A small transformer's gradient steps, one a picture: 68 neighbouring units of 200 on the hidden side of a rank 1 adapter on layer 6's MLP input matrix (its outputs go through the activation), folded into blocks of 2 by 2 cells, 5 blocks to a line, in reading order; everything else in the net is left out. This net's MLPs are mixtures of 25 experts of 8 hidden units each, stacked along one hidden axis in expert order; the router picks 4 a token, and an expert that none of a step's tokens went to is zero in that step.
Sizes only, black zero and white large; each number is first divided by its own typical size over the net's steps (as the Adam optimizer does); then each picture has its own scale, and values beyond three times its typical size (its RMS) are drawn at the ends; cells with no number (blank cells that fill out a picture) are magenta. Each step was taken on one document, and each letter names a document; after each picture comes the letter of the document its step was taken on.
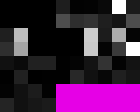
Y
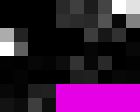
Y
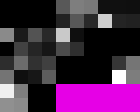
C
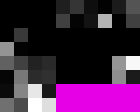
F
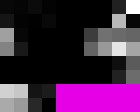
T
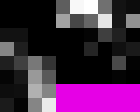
F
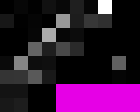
C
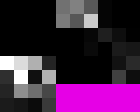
F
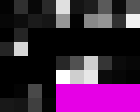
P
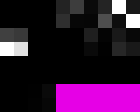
Y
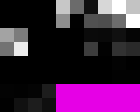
Y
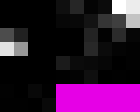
Y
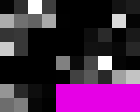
T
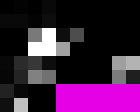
C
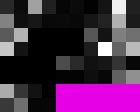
T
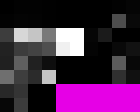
C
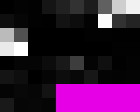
Y
